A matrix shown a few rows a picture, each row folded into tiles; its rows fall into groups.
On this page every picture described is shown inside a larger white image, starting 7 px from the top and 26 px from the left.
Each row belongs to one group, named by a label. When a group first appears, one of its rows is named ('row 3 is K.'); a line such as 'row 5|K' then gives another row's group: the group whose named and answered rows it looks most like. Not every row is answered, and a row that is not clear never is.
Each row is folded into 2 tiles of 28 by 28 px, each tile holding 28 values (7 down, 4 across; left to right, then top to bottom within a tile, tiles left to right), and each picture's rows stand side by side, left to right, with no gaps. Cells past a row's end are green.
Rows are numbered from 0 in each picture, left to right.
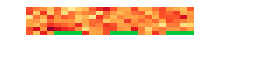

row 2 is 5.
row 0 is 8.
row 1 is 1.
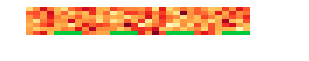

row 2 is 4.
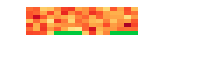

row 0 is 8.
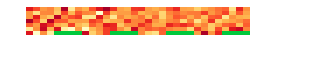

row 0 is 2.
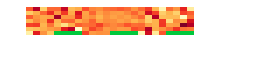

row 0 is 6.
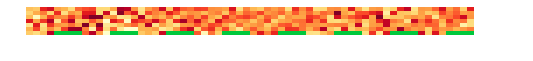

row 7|5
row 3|2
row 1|8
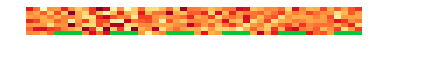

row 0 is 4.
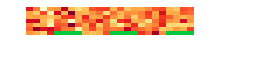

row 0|4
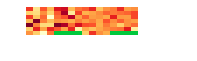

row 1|6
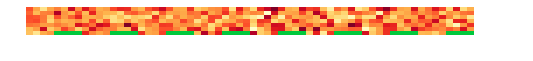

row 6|1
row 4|1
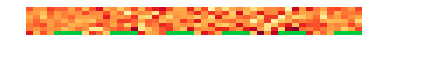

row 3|4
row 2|1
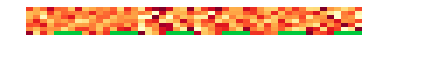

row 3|1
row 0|5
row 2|1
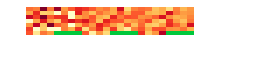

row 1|2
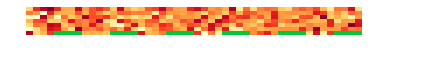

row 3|2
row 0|1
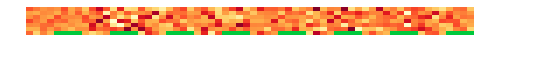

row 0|2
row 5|6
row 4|6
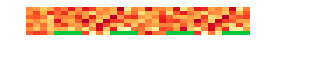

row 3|2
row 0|8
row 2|6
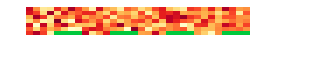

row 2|5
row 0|8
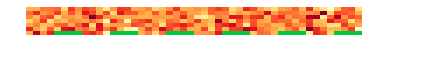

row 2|4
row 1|8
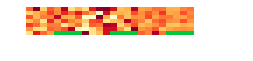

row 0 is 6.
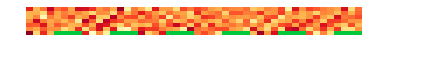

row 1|2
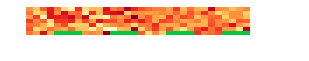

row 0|5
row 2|2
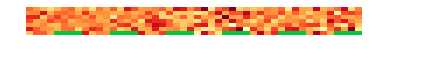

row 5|6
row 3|6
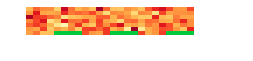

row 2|1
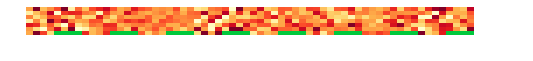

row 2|2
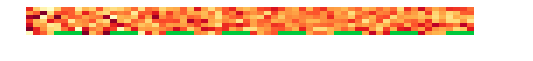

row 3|4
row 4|1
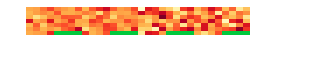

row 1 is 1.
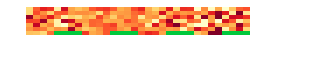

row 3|4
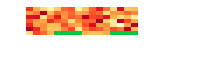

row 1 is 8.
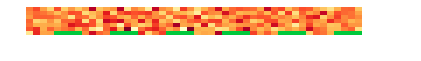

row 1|6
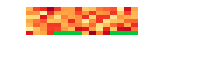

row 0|1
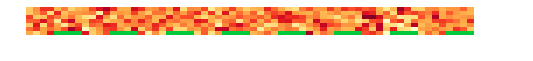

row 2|2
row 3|4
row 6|8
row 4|5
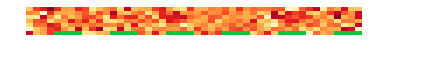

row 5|6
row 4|5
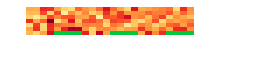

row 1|5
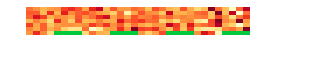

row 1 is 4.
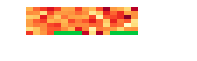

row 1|5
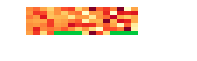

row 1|6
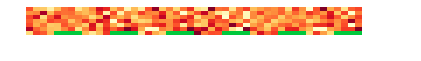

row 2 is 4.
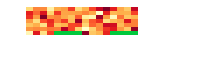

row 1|1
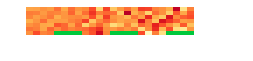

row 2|2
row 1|4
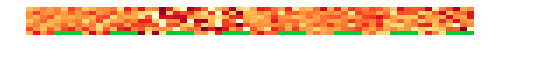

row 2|5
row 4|6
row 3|4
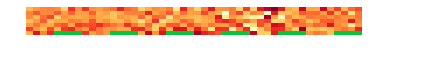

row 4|1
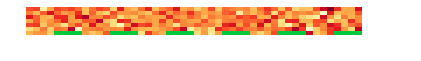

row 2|6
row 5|1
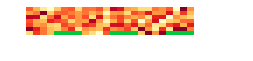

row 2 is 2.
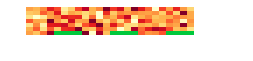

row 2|4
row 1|5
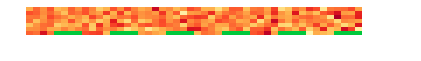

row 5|6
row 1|8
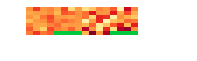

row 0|6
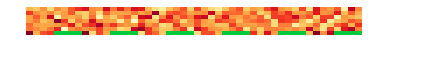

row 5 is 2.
